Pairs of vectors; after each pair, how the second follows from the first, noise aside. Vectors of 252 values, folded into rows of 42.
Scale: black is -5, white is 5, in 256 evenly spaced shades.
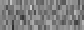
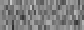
copied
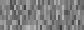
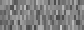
sign-scrambled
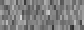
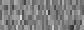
sign-scrambled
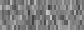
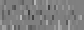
partly zeroed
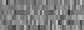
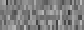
sign-scrambled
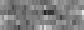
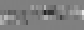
partly zeroed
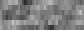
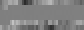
partly zeroed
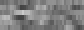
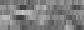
copied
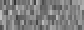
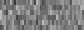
copied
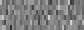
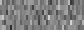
copied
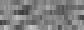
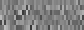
sign-scrambled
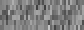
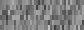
copied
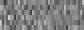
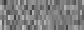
copied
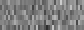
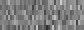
copied
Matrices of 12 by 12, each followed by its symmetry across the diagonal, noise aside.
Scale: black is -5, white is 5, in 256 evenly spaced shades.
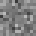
symmetric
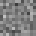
antisymmetric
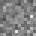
symmetric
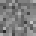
neither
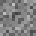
symmetric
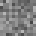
antisymmetric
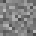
neither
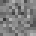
neither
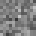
antisymmetric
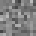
antisymmetric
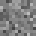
antisymmetric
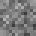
symmetric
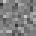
antisymmetric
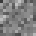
symmetric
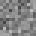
symmetric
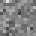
neither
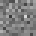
neither
